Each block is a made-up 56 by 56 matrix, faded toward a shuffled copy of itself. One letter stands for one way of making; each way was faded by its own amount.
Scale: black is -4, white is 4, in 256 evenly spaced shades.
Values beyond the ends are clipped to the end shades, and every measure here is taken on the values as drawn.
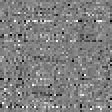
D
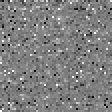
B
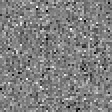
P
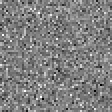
P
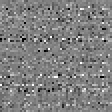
D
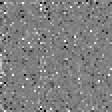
B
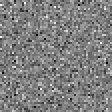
P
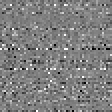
D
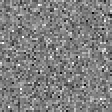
P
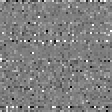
D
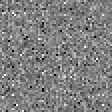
P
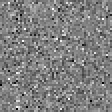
P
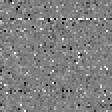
B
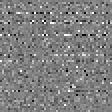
D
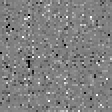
B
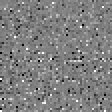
B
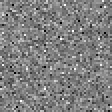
P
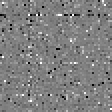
B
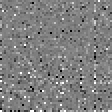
B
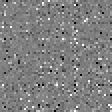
B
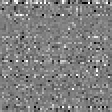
D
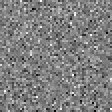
P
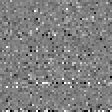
D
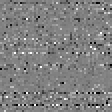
D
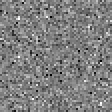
P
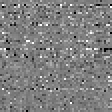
D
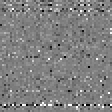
D
